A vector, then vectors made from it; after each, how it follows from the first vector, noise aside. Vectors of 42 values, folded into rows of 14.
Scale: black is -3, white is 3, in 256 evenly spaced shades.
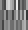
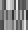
copied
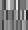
copied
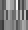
copied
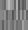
shrunk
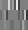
partly zeroed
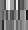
copied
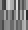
copied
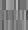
shrunk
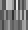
copied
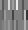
partly zeroed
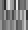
copied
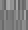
shrunk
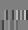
partly zeroed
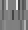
partly zeroed
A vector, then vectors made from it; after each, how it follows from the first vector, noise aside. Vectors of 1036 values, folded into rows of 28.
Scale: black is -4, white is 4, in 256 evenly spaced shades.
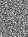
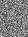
copied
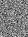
copied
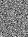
copied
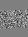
partly zeroed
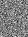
copied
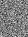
copied
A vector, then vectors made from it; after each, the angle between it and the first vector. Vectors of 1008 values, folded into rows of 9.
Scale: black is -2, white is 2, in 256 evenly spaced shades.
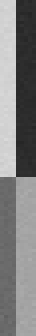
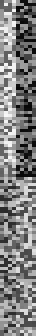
partly aligned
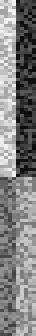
nearly parallel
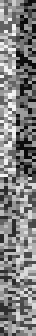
partly aligned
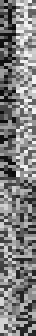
partly opposed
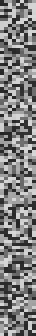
orthogonal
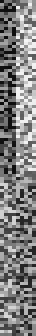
partly opposed
